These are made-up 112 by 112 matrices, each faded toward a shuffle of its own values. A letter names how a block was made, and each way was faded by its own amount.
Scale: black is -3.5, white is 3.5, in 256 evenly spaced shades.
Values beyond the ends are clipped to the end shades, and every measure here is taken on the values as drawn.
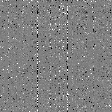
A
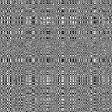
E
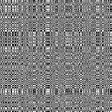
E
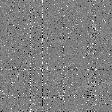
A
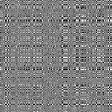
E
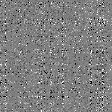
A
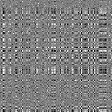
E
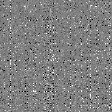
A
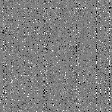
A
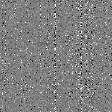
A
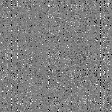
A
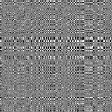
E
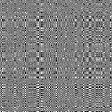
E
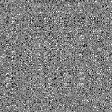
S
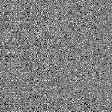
S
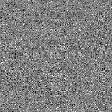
S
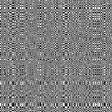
E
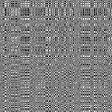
E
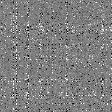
A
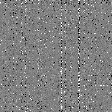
A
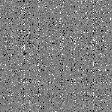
A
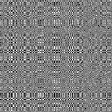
E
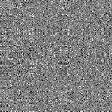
S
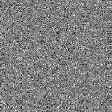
S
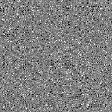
S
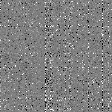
A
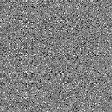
S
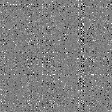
A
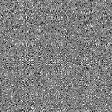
S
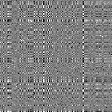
E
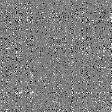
A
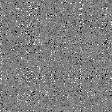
A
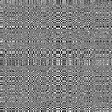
E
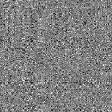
S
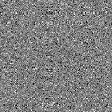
S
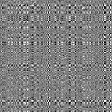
E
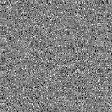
S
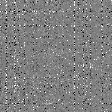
A
